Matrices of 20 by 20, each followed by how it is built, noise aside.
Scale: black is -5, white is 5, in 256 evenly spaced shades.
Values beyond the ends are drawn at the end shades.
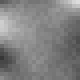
smooth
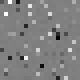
sparse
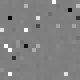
sparse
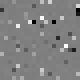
sparse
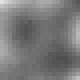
smooth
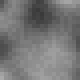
smooth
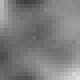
smooth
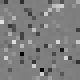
sparse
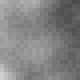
smooth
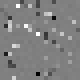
sparse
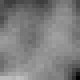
smooth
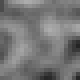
smooth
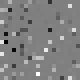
sparse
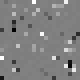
sparse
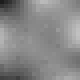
smooth
